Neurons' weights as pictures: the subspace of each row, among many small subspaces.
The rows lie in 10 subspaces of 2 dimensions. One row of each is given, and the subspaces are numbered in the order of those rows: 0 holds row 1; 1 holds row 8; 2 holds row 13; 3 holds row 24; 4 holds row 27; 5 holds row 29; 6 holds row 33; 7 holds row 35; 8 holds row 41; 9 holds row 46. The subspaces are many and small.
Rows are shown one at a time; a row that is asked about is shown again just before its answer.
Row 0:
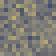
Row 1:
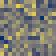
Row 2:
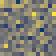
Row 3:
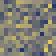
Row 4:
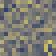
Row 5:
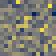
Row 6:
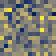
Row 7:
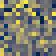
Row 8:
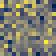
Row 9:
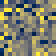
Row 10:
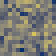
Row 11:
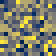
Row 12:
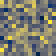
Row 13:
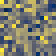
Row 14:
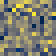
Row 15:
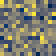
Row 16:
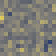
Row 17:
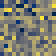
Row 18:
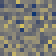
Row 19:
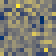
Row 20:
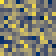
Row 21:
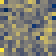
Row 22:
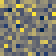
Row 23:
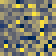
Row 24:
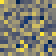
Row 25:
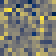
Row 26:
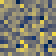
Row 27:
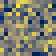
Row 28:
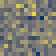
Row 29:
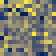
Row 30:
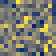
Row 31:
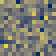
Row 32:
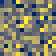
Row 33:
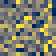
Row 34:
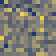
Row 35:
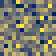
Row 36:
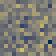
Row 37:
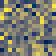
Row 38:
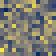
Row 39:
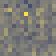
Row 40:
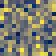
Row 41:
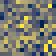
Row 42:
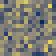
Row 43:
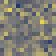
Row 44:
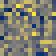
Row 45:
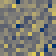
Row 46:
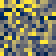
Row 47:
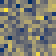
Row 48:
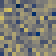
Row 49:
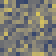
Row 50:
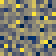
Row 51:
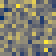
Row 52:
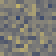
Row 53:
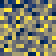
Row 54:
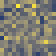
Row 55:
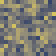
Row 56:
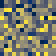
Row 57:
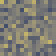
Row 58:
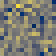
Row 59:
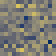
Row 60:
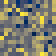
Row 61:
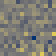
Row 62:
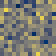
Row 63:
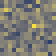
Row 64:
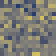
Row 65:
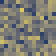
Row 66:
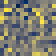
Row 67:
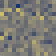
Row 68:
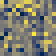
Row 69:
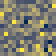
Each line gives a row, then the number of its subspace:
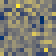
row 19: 9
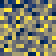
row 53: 6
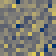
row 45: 6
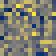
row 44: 9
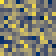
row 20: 3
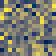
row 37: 8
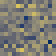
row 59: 8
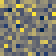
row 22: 9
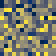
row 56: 9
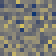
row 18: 7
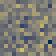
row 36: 8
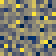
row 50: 8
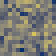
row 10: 5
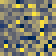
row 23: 8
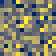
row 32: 7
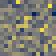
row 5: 6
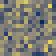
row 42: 4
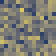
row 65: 2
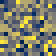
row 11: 3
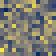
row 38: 3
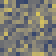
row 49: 4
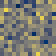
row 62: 1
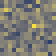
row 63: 3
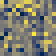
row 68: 5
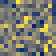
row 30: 6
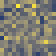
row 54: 8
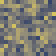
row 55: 2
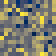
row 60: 5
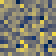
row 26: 3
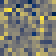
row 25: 9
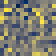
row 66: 4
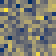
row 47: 2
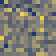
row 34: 5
